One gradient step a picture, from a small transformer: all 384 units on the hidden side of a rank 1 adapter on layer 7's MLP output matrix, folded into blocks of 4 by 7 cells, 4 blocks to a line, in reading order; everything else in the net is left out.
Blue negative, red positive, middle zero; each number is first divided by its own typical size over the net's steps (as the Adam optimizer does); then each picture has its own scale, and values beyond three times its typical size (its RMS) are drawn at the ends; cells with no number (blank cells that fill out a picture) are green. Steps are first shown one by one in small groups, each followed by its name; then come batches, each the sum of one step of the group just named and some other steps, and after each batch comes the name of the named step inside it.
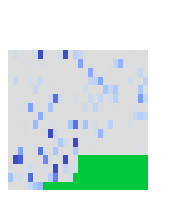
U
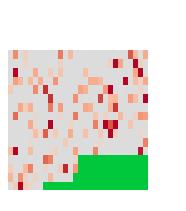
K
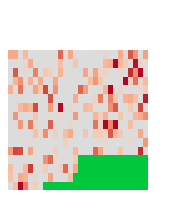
K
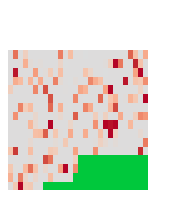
K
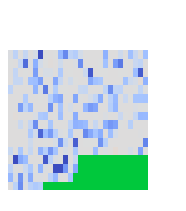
U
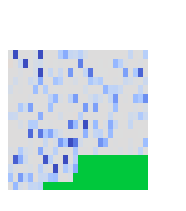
U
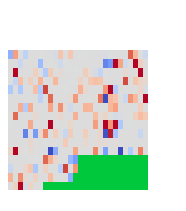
K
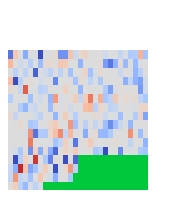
U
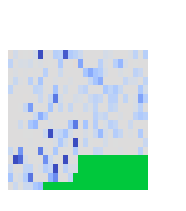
U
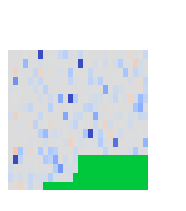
K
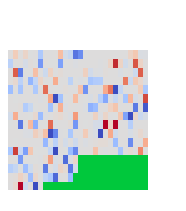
K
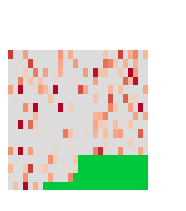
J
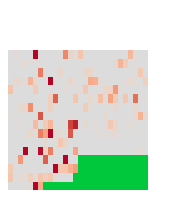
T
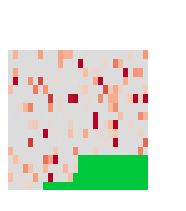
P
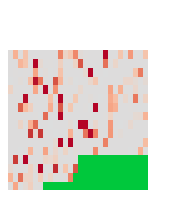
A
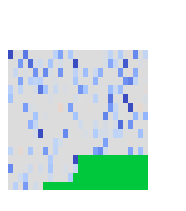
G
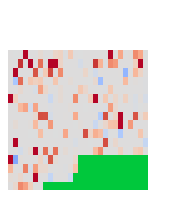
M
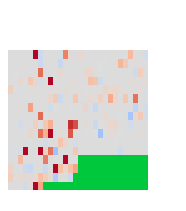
T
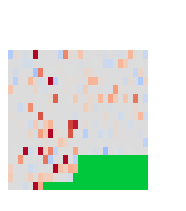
T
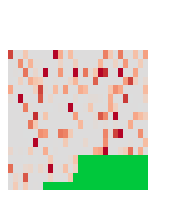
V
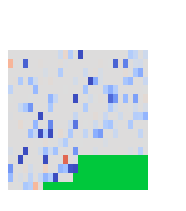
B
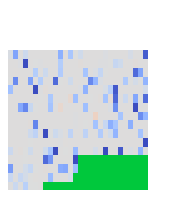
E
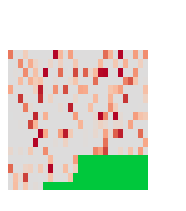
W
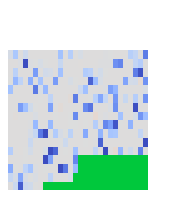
E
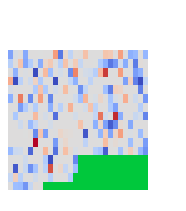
W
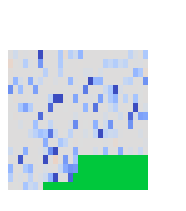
B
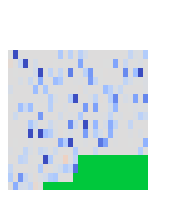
B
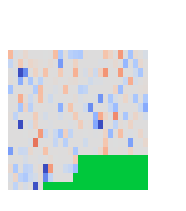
W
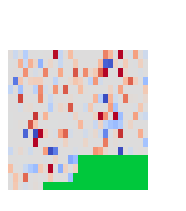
W
